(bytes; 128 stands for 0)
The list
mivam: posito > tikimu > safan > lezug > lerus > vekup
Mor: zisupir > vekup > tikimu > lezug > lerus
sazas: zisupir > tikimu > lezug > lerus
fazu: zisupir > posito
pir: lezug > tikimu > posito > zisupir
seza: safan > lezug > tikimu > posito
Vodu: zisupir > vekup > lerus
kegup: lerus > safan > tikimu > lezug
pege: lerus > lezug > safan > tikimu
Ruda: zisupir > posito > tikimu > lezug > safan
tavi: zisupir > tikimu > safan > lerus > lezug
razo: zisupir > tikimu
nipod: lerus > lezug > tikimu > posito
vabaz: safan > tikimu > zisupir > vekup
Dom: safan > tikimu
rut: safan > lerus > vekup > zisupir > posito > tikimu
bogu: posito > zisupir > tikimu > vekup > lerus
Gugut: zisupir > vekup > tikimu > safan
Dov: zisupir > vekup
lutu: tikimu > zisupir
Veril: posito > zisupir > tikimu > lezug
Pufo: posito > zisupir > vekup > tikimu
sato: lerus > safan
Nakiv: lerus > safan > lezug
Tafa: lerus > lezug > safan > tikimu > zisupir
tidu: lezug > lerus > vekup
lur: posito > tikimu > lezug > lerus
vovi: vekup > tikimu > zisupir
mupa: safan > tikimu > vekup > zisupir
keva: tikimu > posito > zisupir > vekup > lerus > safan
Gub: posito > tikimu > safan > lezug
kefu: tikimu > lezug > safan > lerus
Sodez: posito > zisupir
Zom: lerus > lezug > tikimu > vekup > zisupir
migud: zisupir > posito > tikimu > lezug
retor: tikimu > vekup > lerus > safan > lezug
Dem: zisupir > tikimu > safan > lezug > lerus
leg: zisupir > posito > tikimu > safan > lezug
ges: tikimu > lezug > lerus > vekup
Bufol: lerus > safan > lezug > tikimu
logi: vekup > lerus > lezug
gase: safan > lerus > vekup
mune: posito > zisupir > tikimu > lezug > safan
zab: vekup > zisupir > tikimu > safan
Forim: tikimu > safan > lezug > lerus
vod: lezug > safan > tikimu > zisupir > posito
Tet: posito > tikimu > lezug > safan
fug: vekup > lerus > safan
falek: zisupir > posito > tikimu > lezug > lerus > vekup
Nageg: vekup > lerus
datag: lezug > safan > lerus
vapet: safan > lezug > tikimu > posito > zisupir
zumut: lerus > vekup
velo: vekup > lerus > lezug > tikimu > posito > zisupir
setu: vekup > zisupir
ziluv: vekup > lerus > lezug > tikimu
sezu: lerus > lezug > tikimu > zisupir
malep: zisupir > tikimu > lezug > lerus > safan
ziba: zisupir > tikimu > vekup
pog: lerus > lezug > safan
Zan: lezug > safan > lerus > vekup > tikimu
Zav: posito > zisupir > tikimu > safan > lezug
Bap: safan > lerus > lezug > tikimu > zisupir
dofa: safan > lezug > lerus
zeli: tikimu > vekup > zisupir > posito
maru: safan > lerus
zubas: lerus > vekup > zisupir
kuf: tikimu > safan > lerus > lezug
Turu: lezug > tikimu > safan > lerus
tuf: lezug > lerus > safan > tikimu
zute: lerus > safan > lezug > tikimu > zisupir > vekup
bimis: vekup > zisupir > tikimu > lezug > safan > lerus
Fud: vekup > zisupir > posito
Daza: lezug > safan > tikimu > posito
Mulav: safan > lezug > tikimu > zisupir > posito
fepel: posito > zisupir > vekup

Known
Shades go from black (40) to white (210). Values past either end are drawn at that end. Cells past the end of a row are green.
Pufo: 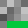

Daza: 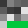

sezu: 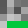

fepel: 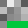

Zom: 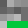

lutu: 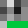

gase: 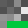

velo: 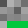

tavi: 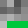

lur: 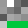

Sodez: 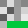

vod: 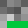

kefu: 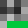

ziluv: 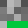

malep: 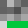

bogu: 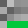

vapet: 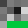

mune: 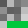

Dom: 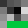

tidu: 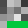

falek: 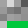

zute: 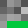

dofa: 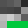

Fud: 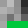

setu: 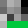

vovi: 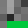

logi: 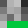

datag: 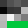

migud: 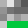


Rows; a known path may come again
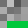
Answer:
Zav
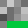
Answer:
Pufo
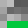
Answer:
leg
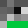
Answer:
seza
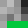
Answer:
Fud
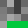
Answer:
Forim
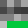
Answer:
ziba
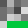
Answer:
nipod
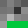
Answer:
Mulav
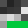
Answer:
maru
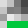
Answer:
fazu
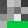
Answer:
tidu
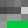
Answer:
Zan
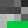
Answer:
dofa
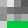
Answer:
migud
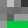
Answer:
Mor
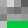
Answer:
falek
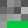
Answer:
zute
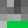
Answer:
Dem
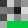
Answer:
pir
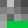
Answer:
zab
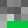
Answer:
vod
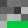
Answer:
Bufol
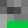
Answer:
mupa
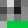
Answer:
lutu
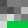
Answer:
pege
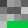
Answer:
kegup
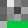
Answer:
ges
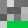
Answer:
Tet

